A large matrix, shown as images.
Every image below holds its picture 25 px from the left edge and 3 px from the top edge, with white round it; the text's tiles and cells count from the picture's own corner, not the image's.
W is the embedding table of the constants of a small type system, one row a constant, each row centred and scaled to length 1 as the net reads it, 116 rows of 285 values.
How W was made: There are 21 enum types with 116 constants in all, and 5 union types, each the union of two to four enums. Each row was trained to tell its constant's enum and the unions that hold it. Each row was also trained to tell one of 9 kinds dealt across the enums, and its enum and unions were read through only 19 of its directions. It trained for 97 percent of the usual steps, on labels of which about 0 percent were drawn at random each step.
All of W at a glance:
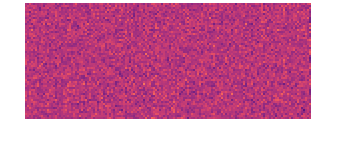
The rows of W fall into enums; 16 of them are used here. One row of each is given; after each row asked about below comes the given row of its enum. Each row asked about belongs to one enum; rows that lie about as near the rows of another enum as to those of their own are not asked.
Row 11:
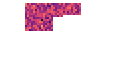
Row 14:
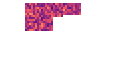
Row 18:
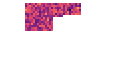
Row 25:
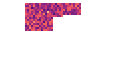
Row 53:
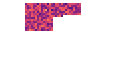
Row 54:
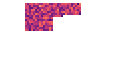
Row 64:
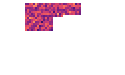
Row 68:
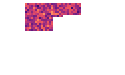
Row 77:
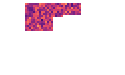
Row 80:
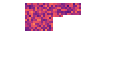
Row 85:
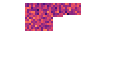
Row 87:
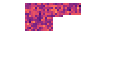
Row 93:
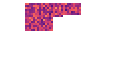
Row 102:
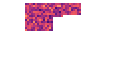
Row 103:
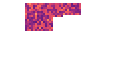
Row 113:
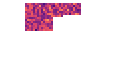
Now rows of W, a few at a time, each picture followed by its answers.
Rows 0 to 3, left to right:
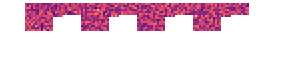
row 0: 85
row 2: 68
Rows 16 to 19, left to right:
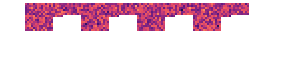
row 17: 54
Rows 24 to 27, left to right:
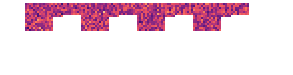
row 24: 102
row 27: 18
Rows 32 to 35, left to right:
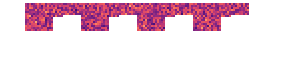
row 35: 25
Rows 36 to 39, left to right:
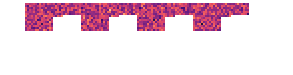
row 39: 18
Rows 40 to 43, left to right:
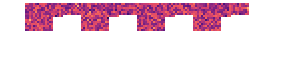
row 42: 77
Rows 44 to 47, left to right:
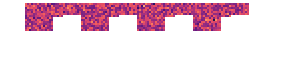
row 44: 11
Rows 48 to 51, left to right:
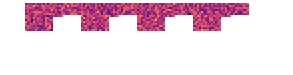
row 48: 102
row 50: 25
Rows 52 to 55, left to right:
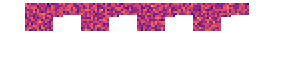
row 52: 11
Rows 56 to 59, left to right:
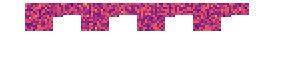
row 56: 54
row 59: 54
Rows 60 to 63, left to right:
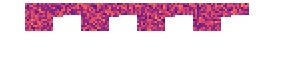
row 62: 77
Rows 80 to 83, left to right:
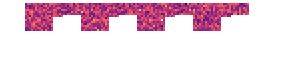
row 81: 102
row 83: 103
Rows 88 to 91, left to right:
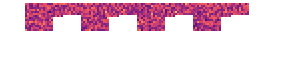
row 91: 103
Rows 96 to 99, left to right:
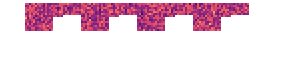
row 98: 103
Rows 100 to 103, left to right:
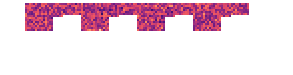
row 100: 18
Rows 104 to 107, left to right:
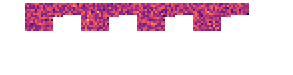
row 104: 68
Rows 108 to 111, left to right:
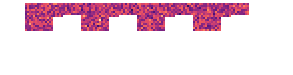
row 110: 80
